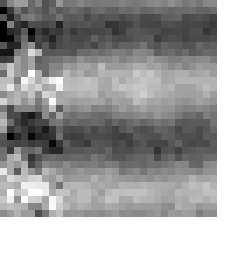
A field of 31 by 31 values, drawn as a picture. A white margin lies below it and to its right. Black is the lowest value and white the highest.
The ninth with the lowest average is the top left. A vertical seam about 30% of the way across splits the table, and the right part is calmer. The values follow a bell shape. Horizontal stripes repeat 2 times down the table. The ninth with the highest average is the bottom left. On average the colour sits 50% of the way up the scale.
